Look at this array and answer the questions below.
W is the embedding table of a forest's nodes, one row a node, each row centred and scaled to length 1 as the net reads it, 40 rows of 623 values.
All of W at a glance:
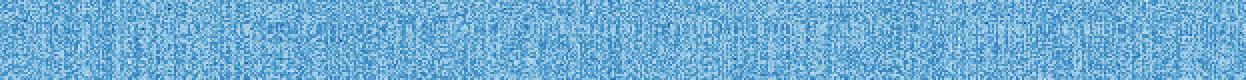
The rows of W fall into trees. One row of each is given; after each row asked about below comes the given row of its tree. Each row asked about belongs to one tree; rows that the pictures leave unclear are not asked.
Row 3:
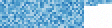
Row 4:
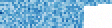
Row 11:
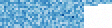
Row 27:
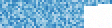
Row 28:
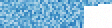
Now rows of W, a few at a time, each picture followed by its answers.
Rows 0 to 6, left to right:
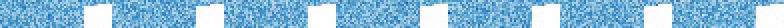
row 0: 27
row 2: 4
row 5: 28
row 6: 4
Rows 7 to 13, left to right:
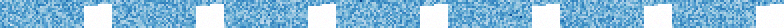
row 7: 3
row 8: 28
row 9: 27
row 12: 27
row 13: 27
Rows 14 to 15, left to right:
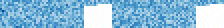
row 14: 27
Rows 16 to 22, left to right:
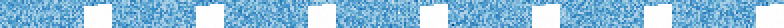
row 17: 4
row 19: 27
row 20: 27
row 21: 28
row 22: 4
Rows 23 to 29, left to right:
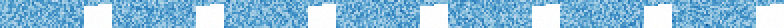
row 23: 28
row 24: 4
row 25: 3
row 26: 28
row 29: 11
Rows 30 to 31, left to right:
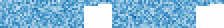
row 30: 3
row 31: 3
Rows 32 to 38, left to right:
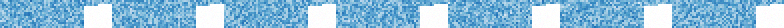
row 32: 28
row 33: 27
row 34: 28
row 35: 4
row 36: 27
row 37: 11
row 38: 28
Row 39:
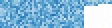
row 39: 28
